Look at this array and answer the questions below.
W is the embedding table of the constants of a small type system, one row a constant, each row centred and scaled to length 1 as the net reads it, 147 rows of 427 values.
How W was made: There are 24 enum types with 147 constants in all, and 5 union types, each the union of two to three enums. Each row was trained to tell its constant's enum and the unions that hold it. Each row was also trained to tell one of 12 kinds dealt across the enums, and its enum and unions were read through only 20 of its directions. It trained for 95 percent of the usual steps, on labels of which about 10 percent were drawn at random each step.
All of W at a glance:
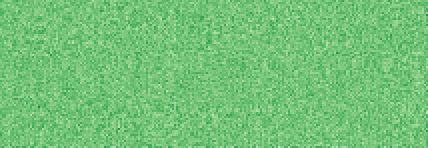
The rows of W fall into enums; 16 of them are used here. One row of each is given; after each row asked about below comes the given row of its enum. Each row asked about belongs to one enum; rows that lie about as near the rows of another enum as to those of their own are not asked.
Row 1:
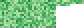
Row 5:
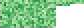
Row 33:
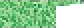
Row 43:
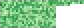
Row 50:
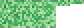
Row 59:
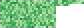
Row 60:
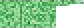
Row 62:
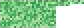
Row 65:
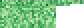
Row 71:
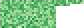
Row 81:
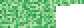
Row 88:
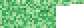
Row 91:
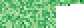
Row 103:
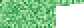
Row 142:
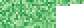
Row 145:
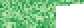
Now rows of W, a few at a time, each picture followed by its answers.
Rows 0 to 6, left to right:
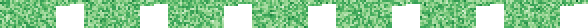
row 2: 65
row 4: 88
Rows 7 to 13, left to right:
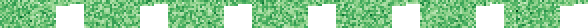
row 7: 88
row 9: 43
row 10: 91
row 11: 81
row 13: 103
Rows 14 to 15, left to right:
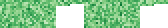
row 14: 5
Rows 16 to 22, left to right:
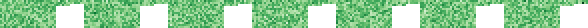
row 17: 145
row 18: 50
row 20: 5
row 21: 50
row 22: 103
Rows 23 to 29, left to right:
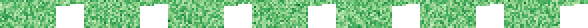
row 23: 60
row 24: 71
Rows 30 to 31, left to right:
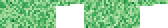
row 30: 50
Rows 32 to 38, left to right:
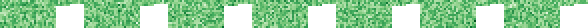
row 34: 1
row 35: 71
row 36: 145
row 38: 43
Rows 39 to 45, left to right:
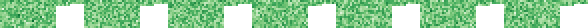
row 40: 1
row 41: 50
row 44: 62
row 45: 5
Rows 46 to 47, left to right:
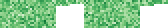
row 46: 59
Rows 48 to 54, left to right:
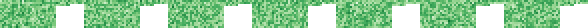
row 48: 142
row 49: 5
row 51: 1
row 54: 145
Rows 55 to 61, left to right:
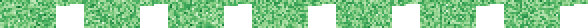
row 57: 65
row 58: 50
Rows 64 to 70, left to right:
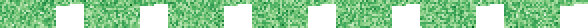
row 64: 103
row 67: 59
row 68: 62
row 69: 59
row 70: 88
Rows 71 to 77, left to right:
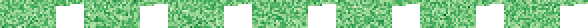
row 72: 145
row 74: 65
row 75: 33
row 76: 59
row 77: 91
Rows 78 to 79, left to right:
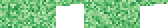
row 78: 43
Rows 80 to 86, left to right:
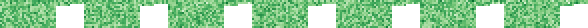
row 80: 145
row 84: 142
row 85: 1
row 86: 60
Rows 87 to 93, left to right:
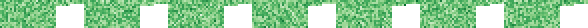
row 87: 1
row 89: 5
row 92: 71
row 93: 62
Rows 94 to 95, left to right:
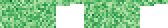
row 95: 5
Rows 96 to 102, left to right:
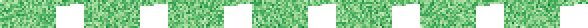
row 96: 142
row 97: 1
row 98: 59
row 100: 62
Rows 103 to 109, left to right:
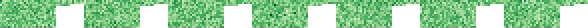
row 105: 62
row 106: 65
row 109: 71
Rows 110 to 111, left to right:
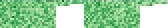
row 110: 88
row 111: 88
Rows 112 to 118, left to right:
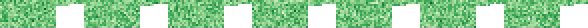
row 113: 60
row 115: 33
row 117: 91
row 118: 81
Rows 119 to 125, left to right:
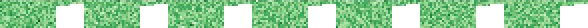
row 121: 91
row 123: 1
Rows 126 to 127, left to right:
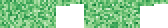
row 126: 65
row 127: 65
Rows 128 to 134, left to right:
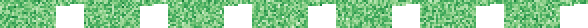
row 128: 59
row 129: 59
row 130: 65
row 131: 5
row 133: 142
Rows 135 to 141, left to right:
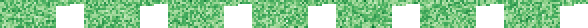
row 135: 145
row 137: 50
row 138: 71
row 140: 142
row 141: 62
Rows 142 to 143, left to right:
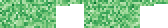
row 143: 50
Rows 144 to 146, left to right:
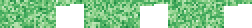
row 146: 62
